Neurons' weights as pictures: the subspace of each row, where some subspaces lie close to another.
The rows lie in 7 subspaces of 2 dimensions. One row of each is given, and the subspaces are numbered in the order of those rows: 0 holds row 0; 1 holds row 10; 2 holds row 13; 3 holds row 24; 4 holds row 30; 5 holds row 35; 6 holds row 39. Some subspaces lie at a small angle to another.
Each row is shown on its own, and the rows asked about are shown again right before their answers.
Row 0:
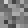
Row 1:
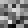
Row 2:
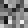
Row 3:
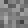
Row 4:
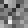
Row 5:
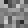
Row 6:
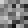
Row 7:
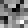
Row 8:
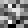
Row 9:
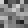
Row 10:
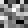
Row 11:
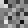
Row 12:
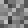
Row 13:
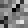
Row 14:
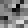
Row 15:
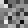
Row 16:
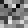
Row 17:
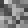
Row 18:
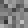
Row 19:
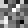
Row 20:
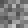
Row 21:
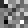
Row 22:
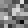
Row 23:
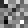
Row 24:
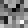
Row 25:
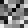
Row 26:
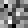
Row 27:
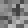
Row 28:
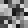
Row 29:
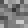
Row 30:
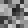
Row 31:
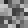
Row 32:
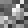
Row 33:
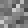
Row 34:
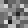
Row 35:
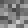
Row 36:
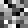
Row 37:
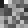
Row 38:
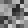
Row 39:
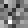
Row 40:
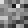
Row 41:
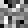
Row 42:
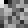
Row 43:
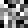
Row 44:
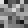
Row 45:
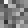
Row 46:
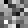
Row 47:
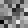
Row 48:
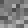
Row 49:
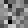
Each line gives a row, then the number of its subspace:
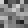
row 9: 1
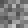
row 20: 6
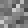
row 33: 2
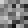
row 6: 6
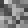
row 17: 1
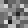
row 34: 3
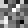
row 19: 2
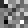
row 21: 2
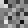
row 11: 2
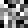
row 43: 0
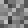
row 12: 5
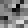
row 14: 3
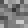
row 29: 1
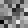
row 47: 2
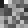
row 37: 1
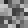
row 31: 4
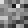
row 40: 6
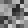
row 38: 4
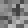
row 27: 3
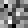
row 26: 6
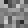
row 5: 4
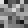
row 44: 1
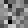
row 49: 5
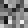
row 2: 3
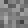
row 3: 0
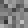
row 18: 3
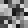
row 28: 4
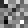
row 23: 2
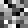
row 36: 0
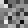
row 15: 2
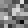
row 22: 0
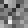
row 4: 6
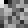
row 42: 1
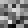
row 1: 5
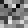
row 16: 6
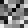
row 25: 5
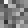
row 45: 0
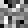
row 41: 4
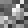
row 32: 4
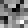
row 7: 3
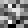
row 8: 5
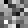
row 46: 0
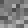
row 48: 5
